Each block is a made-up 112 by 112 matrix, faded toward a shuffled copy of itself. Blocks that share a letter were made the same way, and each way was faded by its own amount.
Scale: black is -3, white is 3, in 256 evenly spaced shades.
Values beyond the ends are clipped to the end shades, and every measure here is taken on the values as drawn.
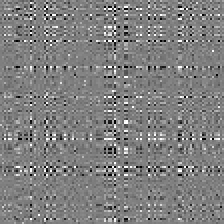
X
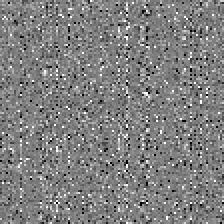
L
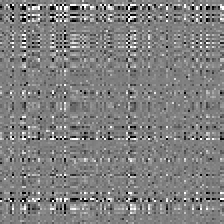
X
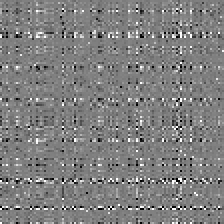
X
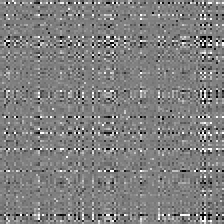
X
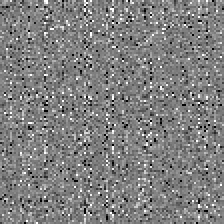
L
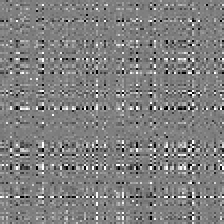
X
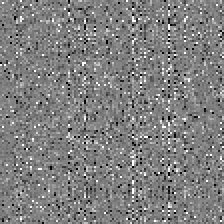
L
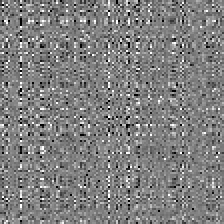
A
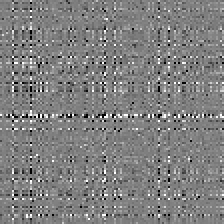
X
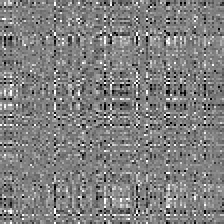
A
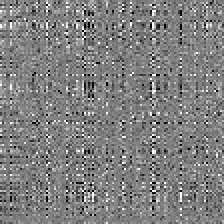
A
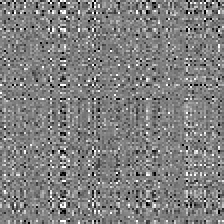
A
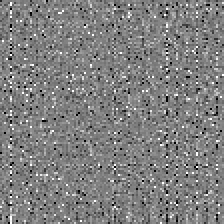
L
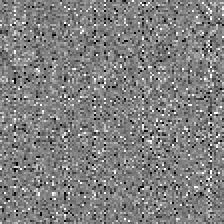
L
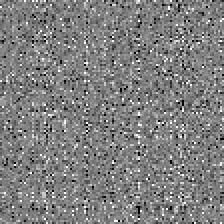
L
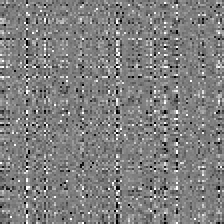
A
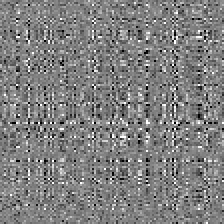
A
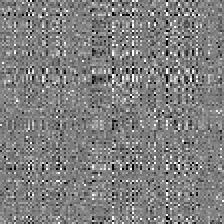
A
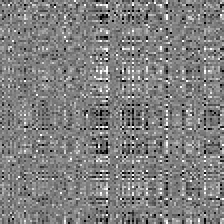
A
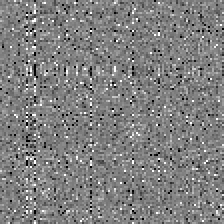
L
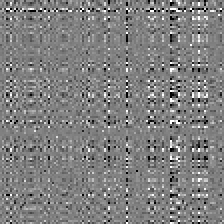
X
